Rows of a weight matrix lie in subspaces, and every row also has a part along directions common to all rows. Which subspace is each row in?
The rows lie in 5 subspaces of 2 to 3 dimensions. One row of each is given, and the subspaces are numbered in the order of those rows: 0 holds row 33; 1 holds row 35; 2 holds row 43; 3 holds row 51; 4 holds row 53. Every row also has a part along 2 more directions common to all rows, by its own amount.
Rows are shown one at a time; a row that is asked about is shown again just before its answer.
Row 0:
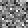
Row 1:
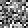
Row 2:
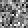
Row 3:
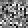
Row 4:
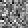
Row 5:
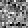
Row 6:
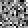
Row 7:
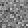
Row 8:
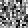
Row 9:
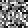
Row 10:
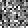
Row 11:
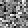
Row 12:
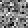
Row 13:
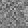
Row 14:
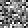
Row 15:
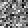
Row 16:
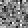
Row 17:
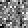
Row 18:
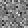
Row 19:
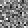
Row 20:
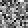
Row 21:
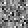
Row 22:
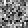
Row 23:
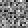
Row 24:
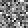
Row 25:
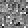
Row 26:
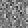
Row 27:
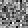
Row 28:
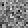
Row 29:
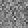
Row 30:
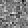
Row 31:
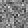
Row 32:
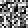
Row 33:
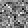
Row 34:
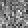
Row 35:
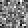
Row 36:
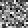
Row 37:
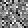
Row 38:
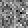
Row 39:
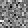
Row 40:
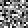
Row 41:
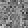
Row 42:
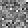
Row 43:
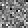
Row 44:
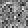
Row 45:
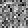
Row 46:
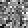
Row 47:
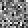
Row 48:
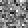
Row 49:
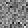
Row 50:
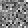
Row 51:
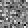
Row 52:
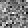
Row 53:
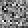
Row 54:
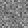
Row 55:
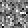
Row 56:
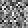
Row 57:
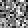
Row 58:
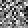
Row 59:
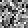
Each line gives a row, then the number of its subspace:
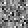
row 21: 4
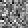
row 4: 3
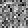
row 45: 0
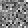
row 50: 2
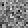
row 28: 2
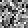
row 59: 0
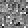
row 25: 0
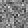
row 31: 0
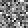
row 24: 0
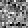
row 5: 2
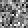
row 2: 0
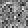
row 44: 0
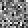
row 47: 4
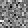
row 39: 3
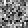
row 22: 4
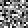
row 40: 3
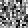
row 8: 1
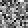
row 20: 0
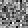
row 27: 1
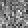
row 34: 2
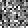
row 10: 4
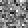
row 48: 2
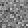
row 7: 2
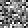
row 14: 3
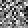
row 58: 4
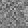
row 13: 4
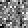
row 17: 1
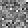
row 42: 2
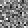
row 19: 3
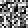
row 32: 0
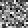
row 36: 2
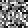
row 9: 2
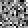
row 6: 4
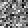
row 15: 1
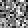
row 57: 4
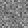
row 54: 3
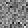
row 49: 3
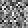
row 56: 4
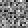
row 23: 0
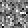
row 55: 0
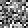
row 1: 3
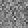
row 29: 4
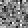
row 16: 1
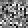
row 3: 4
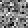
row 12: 0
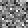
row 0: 2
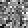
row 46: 1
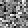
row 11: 1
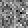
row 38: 0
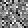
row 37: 3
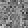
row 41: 1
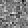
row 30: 1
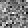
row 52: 1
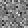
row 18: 3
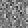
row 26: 4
